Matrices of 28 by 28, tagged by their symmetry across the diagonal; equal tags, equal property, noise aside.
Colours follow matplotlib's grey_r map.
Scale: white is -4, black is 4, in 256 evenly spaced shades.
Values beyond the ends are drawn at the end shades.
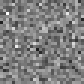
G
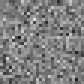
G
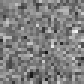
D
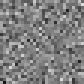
D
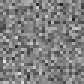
D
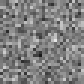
D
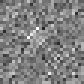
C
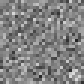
C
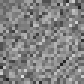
C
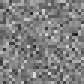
D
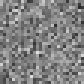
G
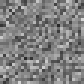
C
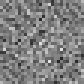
C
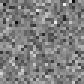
G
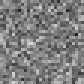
G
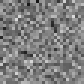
C
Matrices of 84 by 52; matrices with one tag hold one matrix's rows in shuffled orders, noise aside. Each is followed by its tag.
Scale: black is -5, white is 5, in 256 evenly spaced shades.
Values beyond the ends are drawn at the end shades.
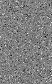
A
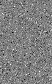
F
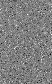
A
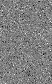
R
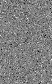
A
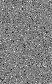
F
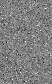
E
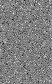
F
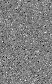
E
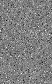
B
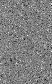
A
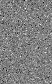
E
